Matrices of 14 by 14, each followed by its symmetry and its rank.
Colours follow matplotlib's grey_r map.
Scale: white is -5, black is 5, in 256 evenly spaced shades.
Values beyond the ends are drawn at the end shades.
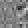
neither, rank three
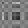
symmetric, rank one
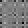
symmetric, rank two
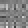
neither, rank two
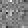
neither, rank three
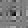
symmetric, rank two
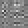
neither, rank two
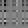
neither, rank one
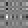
neither, rank one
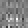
neither, rank two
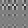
neither, rank one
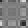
symmetric, rank one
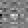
neither, rank two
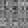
neither, rank three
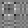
symmetric, rank one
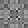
symmetric, rank two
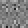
neither, rank three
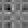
symmetric, rank two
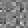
neither, rank three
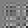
symmetric, rank one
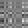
neither, rank one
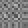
symmetric, rank two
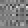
neither, rank two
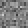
neither, rank three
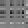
neither, rank one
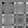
symmetric, rank one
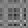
symmetric, rank one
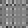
neither, rank one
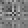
symmetric, rank two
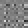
neither, rank two
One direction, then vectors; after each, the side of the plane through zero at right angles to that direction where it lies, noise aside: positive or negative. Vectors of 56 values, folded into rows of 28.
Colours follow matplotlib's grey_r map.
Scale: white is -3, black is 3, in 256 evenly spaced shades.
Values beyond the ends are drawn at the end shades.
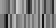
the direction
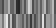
negative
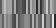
negative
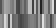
negative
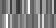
negative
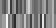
negative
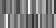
negative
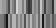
positive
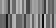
positive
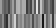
positive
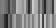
positive
